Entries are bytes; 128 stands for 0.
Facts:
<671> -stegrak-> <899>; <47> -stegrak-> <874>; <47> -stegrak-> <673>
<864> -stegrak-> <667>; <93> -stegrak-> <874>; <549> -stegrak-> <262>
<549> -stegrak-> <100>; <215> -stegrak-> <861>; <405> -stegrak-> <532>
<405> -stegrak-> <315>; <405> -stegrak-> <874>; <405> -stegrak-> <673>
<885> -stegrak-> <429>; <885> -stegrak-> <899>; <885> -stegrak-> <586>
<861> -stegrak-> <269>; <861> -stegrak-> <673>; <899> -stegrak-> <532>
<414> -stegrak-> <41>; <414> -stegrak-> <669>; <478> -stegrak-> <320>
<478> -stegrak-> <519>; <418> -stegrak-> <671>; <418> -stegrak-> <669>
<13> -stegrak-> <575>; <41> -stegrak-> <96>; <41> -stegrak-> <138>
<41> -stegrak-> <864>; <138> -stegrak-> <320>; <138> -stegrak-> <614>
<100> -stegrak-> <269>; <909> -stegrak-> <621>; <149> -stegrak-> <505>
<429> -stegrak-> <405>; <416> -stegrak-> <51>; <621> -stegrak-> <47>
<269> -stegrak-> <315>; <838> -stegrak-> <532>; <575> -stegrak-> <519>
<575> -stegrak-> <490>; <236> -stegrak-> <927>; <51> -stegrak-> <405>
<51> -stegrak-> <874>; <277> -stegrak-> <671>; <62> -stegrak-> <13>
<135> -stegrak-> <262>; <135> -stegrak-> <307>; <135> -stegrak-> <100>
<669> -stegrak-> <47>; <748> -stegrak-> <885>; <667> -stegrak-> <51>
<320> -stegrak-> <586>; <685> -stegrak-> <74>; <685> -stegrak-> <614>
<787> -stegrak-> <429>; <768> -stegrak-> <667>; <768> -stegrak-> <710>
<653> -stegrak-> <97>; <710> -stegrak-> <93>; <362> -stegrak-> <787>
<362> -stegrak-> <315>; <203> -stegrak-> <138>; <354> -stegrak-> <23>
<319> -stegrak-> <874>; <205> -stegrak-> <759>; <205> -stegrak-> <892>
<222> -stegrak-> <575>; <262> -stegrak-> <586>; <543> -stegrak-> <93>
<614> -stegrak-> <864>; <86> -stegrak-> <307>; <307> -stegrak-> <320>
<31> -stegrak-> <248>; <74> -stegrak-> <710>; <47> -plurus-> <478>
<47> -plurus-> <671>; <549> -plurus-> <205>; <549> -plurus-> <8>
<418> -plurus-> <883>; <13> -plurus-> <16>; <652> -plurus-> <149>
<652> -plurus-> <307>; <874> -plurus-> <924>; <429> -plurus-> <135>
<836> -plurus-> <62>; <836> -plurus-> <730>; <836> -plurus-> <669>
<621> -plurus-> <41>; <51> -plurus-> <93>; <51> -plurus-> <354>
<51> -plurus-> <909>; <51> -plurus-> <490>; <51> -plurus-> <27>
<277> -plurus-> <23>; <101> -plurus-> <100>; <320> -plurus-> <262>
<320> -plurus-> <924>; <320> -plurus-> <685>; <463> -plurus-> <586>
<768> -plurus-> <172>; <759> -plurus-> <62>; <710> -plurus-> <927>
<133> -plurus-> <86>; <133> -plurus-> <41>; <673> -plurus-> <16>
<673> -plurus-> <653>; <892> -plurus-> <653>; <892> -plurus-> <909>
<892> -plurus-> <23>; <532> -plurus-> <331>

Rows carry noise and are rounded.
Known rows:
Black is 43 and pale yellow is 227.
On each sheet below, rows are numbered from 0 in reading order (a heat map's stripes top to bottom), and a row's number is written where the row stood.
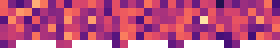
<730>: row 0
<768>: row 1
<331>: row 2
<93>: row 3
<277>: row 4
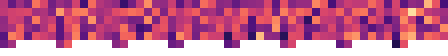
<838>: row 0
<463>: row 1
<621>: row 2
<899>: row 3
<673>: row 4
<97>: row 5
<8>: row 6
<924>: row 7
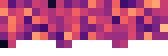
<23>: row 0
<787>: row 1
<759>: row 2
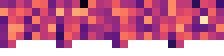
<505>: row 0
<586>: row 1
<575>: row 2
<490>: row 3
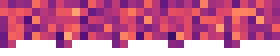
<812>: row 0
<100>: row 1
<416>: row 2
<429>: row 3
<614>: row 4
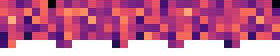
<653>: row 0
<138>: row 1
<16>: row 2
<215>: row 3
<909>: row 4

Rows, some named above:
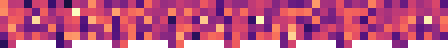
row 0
<490>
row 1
<874>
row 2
<463>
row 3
<149>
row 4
<652>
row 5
<86>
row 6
<331>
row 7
<51>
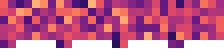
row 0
<730>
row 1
<62>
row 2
<13>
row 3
<532>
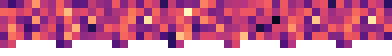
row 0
<133>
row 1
<478>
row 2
<93>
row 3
<262>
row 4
<205>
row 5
<27>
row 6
<93>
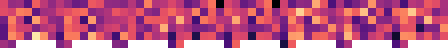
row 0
<927>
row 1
<236>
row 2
<429>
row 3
<653>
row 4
<653>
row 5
<924>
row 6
<41>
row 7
<320>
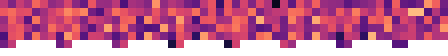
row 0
<101>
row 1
<135>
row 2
<892>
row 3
<16>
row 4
<354>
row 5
<710>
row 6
<673>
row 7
<669>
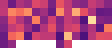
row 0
<414>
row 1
<307>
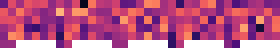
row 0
<549>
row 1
<586>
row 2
<836>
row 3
<418>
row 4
<47>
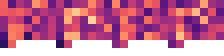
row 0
<883>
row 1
<685>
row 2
<172>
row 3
<41>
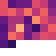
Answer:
<671>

